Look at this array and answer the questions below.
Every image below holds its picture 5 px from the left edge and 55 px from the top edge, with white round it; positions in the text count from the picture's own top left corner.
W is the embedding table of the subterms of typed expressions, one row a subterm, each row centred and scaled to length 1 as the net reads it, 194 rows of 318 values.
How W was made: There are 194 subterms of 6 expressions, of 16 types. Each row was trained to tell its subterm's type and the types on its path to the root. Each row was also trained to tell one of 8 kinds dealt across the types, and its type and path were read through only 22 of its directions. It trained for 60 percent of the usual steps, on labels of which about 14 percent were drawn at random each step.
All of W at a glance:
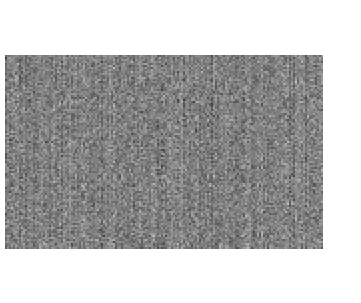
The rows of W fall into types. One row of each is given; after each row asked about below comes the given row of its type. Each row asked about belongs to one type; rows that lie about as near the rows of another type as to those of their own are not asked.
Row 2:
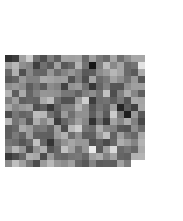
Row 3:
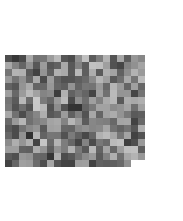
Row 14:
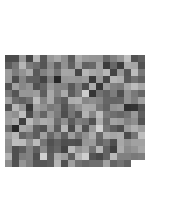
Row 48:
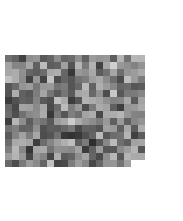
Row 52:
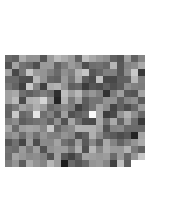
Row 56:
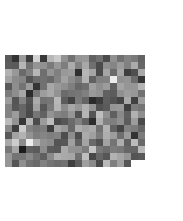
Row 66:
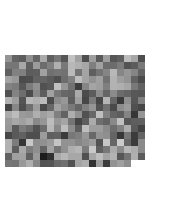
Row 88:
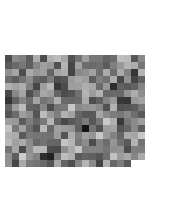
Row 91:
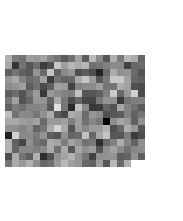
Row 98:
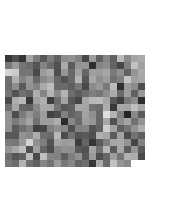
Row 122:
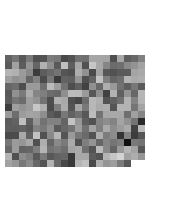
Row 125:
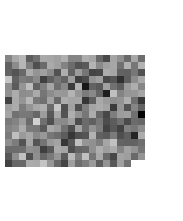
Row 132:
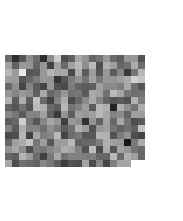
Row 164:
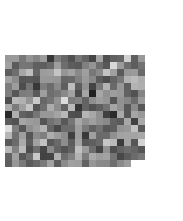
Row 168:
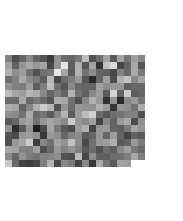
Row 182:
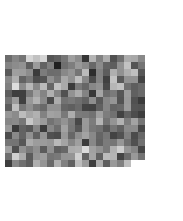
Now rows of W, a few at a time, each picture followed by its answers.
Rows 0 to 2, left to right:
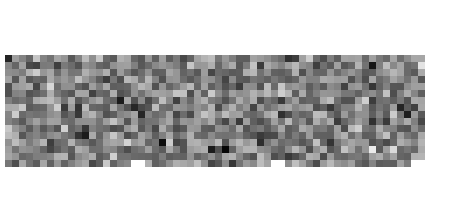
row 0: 164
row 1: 168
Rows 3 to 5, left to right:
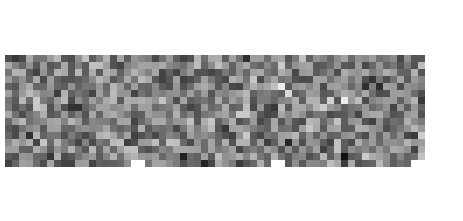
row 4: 66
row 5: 14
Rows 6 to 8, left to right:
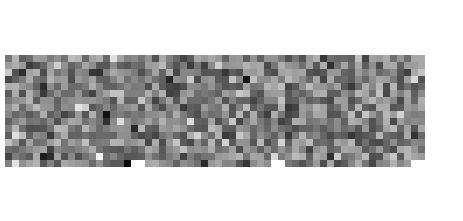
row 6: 91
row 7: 132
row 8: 48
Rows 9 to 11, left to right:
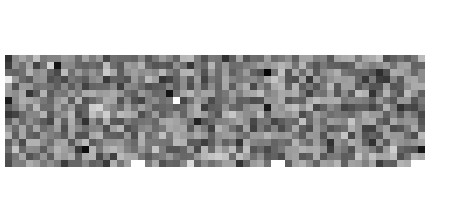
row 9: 3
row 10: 56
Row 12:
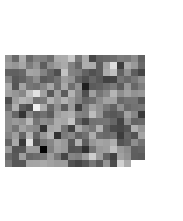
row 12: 168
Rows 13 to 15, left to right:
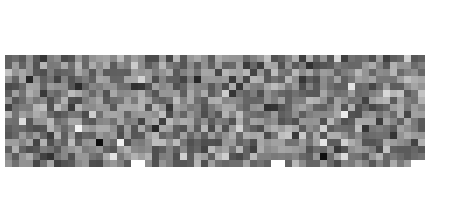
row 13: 122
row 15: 164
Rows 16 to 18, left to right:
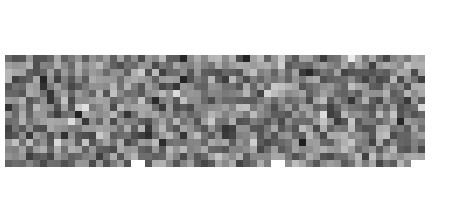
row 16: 66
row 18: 88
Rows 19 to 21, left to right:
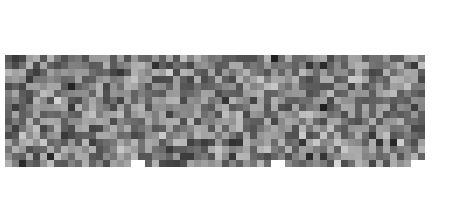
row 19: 56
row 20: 14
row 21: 132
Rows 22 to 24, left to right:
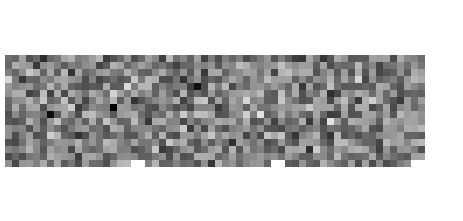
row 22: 164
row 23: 3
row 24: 164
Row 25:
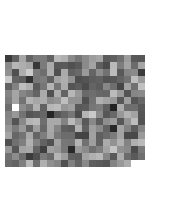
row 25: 164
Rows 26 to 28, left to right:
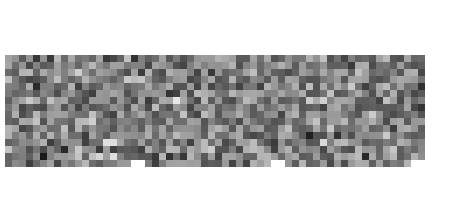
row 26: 164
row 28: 164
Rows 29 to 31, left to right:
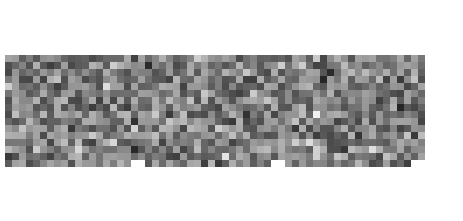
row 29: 88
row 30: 14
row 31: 182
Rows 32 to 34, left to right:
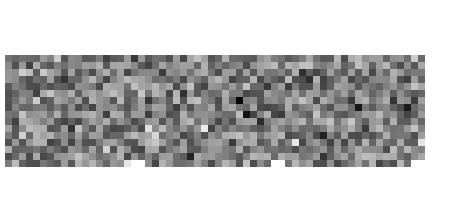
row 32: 132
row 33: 88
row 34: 66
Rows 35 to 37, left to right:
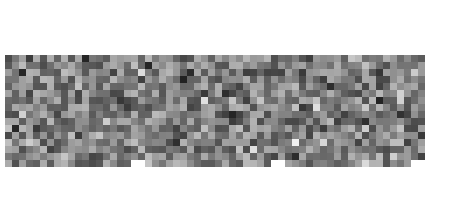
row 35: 2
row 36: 122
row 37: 132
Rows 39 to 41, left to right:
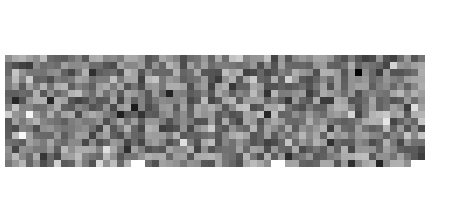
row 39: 182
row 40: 48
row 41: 56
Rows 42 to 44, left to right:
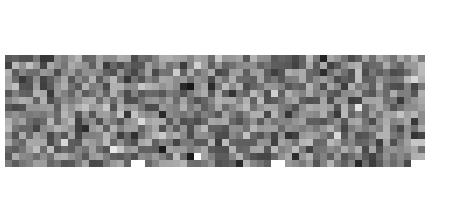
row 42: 66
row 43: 91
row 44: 52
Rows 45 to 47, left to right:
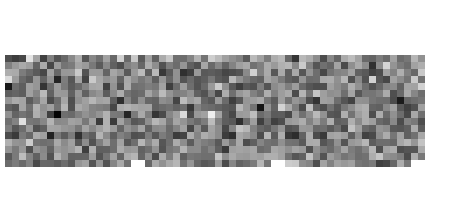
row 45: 66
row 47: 2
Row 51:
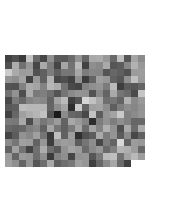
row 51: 122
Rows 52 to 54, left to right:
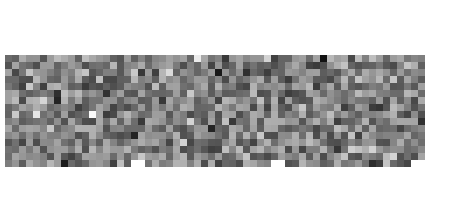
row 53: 14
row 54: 182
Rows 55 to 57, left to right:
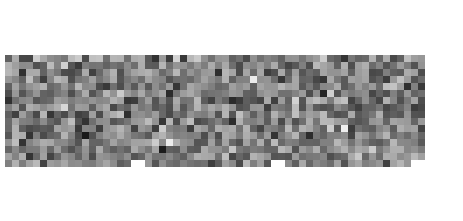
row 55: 48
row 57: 88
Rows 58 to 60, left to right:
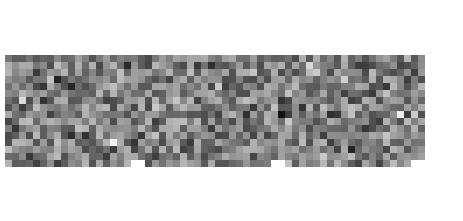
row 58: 132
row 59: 14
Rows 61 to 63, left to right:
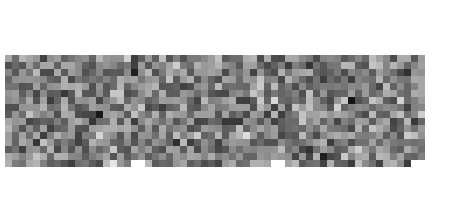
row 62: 132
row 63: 122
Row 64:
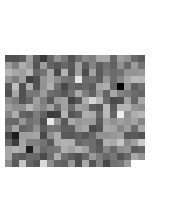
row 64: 164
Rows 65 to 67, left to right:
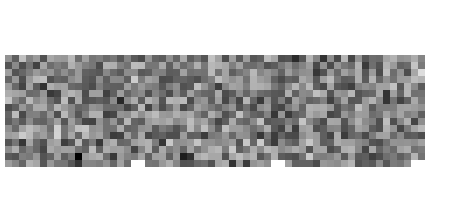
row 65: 52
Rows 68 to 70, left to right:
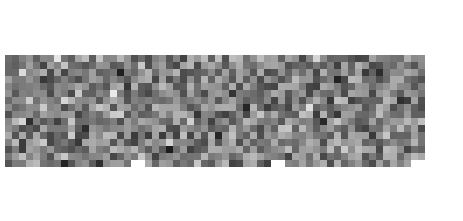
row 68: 3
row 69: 122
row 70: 88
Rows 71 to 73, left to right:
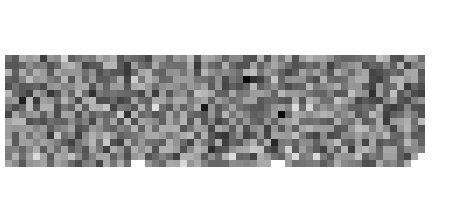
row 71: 52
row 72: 98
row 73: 52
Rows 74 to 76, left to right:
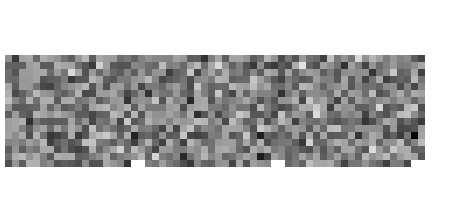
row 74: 3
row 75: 66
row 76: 122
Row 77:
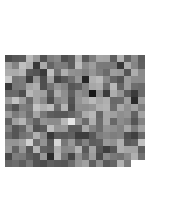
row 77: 66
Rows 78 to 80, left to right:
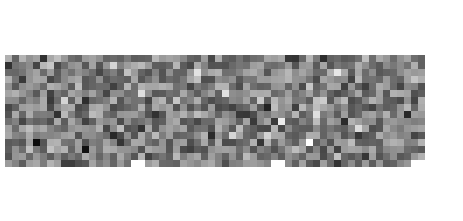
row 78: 52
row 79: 2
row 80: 164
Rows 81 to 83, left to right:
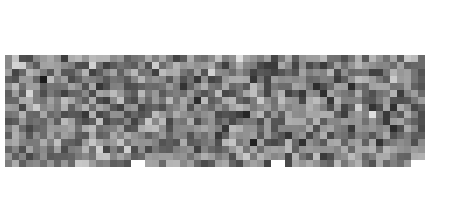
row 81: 122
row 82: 122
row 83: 91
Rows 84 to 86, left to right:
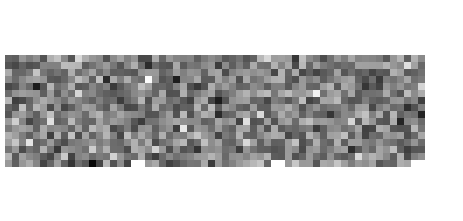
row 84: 52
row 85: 98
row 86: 168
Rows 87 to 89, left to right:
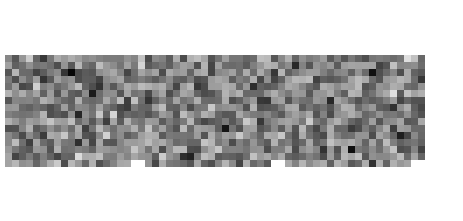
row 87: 14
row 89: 168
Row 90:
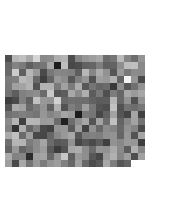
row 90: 182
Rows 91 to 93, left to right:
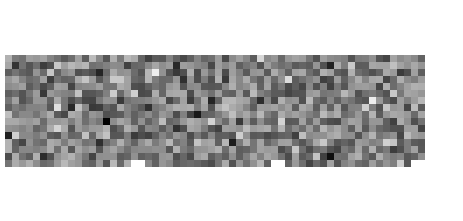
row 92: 66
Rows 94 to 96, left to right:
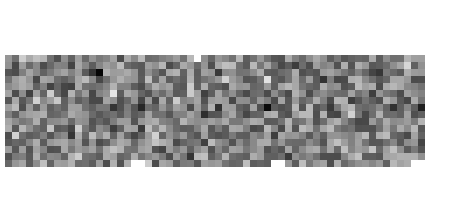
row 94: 2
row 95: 91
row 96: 88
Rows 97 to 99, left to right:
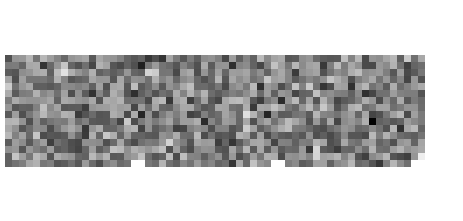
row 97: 3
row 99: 2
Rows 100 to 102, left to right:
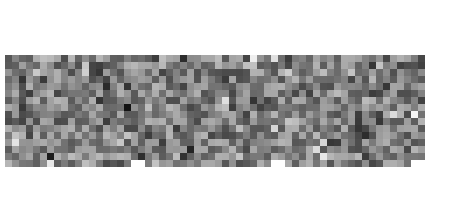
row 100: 56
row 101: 91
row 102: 98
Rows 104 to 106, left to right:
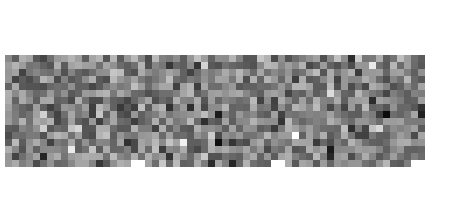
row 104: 132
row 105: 182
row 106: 91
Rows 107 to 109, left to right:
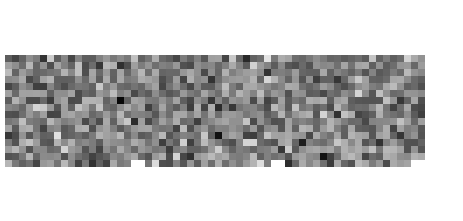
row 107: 2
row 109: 88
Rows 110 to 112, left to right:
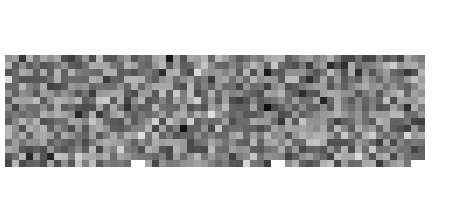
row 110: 3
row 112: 56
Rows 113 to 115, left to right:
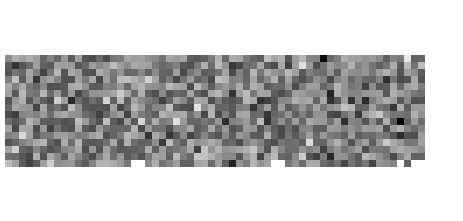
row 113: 2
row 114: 48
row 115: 66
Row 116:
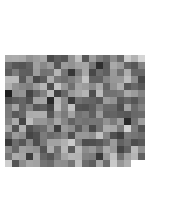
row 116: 48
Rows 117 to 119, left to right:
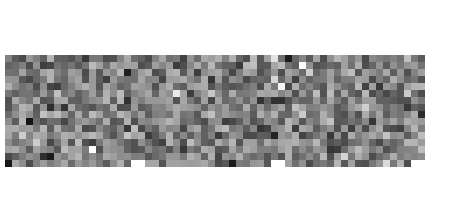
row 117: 88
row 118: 2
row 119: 14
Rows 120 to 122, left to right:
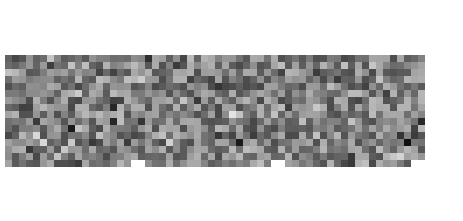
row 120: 56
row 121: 98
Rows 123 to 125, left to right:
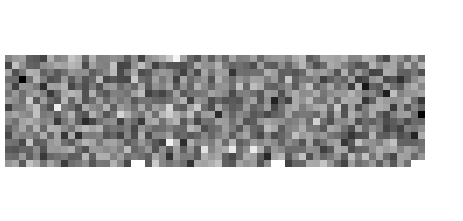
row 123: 122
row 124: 182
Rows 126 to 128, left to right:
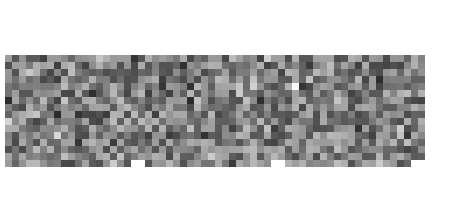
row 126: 122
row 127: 48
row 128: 98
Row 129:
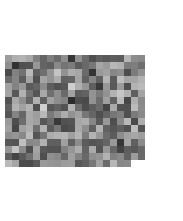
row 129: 2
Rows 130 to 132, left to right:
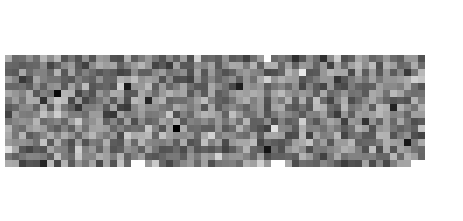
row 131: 168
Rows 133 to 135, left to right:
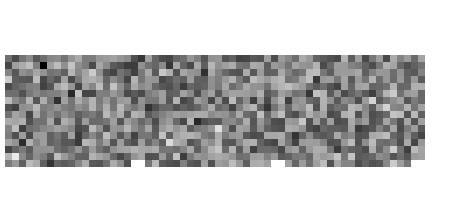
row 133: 66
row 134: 132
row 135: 2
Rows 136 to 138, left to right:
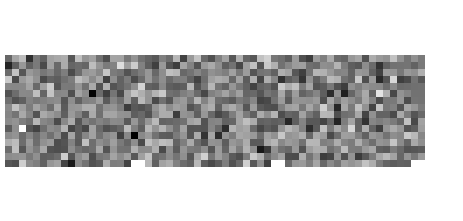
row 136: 125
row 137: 52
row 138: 88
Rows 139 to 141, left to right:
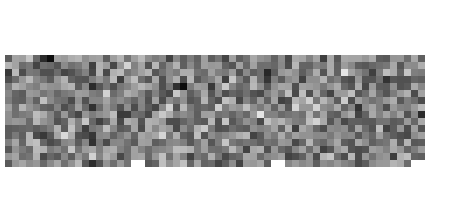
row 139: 182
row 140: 88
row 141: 98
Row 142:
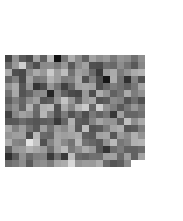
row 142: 88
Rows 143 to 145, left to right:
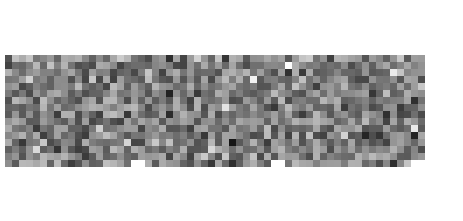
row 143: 98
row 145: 182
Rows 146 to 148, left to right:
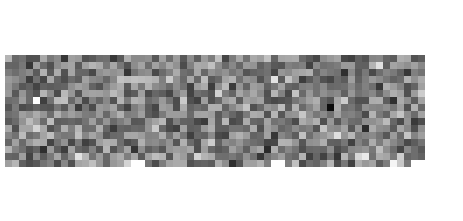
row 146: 132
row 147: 48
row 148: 122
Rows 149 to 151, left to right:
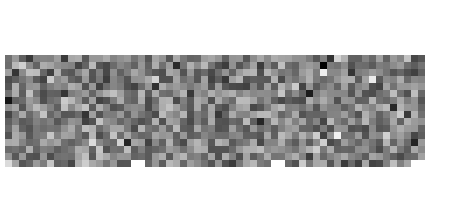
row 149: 122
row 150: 48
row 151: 164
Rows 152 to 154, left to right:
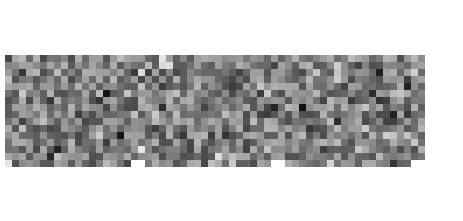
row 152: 48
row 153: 14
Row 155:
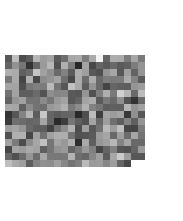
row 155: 98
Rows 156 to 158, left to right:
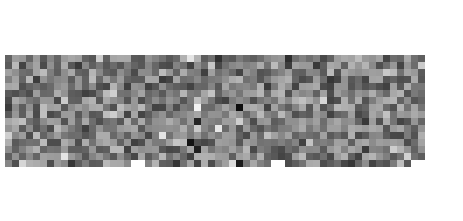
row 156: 98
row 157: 56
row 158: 66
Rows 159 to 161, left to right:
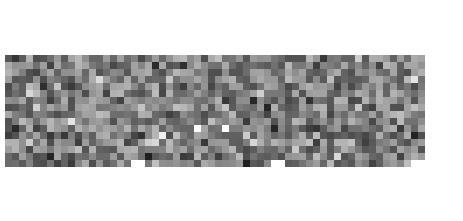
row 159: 66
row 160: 91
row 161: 48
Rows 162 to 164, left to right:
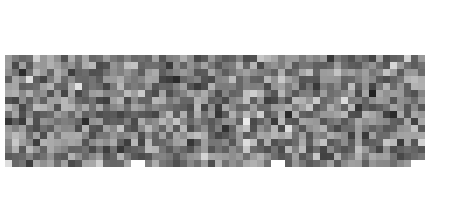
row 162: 168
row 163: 98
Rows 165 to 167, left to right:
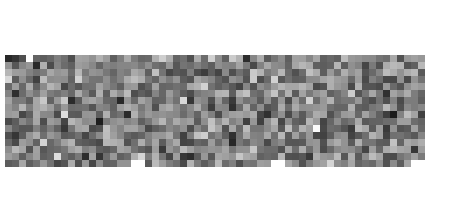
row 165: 164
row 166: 182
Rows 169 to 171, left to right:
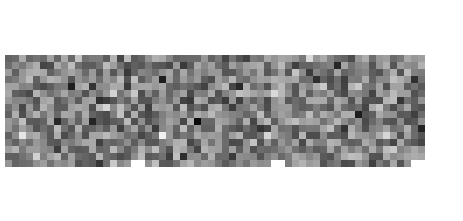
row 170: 2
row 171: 3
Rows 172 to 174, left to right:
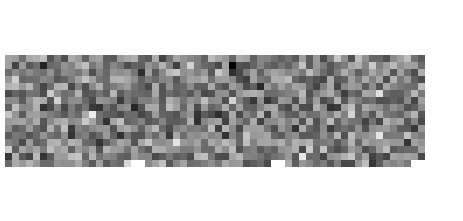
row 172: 91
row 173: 164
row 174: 132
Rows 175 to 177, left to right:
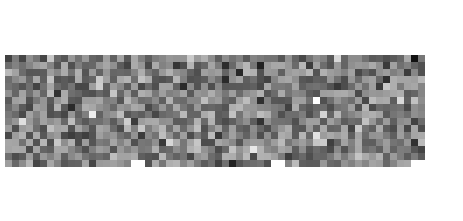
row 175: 98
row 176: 3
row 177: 132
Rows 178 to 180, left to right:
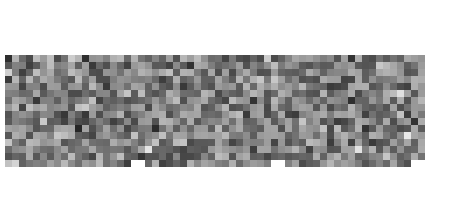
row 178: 98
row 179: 14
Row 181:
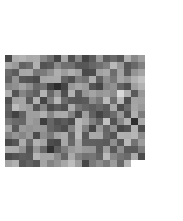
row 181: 2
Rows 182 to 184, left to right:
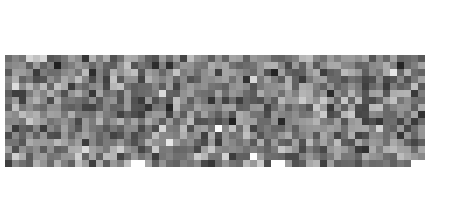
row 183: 56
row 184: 3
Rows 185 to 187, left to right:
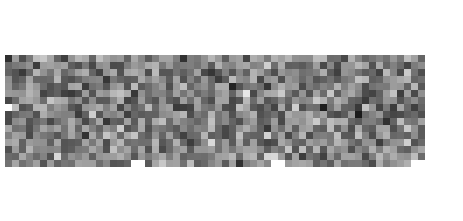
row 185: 3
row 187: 98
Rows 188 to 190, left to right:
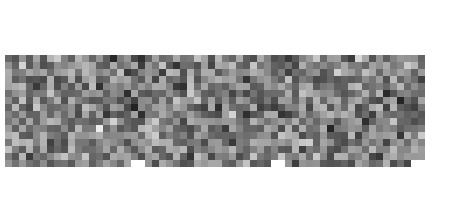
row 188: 132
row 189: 91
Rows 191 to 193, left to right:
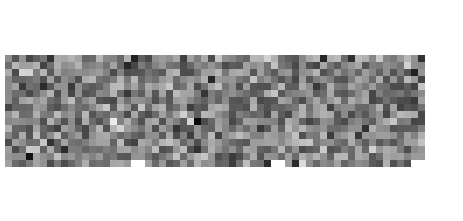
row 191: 132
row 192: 2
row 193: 52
